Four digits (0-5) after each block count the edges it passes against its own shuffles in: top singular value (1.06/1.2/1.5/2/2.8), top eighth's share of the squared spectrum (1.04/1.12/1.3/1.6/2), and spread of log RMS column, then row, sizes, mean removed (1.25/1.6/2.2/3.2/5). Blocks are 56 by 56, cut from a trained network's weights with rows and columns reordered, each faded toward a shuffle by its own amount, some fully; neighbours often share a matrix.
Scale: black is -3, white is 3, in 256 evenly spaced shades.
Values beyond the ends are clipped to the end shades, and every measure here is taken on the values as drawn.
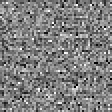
2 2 1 0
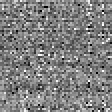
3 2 2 0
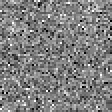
0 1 0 0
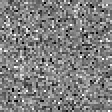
0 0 0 0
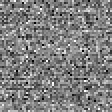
2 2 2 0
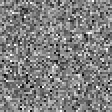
2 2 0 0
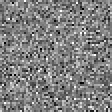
0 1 0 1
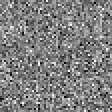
2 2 0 0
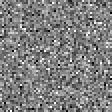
0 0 0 0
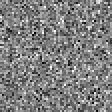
1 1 0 0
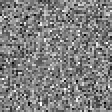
1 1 0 0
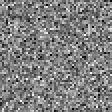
0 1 0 0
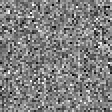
0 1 0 0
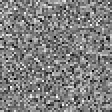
1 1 0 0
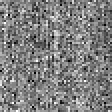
3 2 1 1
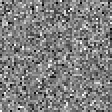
0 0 0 0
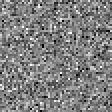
0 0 0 0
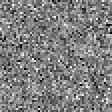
0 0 0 0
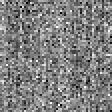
2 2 0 1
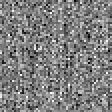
2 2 0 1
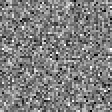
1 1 0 0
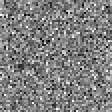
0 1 0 0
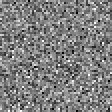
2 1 0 0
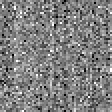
2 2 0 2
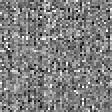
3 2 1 2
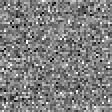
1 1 0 0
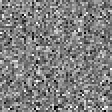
2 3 1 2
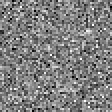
0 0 0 0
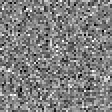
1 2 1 0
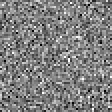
1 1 0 0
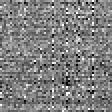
3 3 3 0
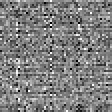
3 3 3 0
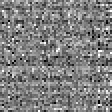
3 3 2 0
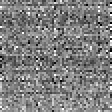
3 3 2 0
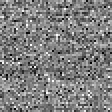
2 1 1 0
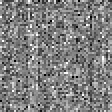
2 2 1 1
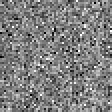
0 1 0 0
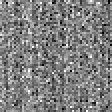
3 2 0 1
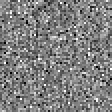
1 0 0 0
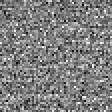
1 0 0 0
